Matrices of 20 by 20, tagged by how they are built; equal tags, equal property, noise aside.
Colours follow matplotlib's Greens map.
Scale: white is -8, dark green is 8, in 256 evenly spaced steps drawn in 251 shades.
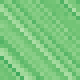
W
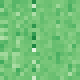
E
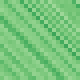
W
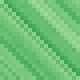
W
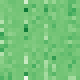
E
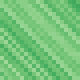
W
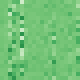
E
